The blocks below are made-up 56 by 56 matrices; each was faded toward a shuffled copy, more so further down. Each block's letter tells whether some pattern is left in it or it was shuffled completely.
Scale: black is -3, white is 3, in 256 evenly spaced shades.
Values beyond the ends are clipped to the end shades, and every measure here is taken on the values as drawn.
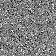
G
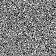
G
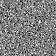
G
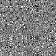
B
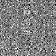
B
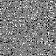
B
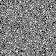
G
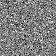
G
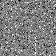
G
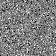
G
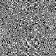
B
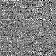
B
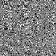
B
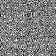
B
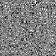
B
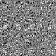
B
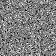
G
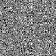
B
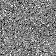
G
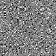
B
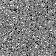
G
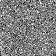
G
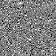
B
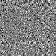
B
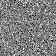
G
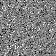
G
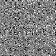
B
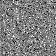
G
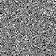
B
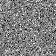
G
